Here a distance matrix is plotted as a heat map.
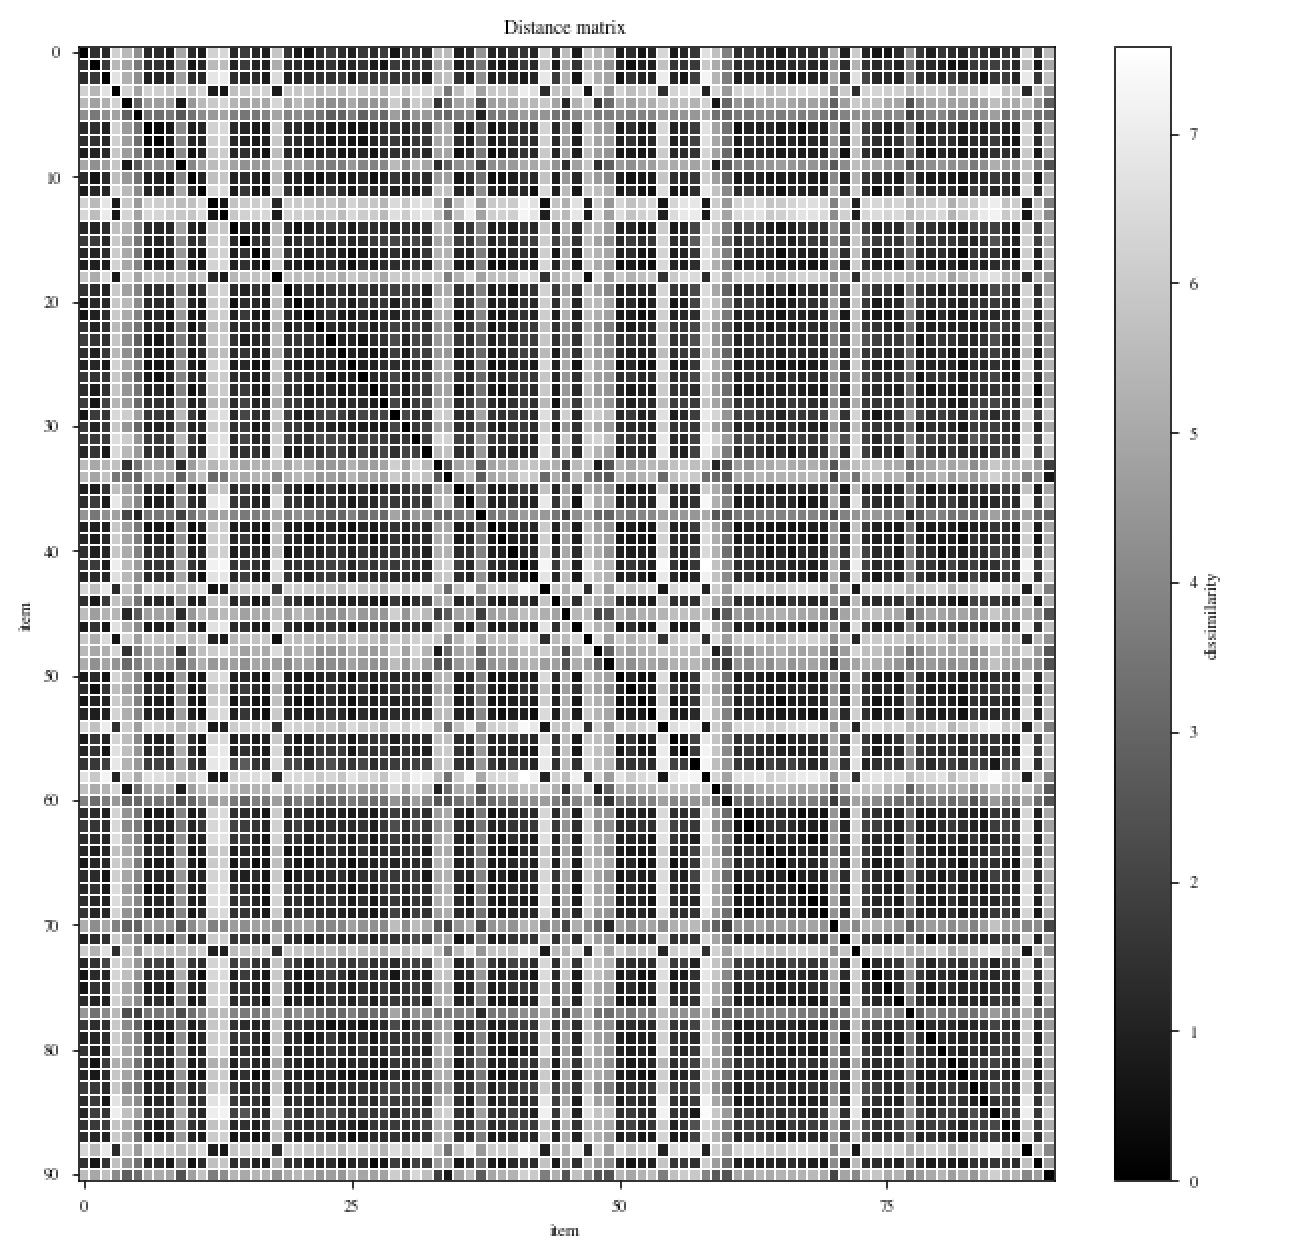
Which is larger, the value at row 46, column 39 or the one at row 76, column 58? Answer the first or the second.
the second
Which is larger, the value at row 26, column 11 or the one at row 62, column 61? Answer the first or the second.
the first
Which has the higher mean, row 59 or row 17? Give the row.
59
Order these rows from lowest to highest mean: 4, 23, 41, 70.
23, 41, 70, 4
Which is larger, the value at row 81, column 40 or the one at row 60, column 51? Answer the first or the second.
the second
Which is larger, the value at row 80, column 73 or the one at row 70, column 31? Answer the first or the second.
the second
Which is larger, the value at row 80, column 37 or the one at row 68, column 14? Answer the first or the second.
the first
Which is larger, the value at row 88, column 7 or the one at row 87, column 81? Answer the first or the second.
the first
